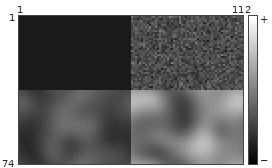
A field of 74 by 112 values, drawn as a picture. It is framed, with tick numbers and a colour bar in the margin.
The table splits into 2 rows of 2 panels. Panel 1,1: very low, flat. Panel 1,2: low, fine-grained. Panel 2,1: low, smooth. Panel 2,2: middling, smooth, strong in contrast.
